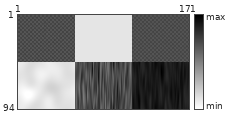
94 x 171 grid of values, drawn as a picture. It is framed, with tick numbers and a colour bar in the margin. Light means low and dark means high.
It is made of 2 by 3 panels. Panel 1,1: high, checkered, faint in contrast. Panel 1,2: very low, flat. Panel 1,3: high, checkered, faint in contrast. Panel 2,1: very low, smooth, faint in contrast. Panel 2,2: high, streaked downward. Panel 2,3: very high, streaked downward, faint in contrast.
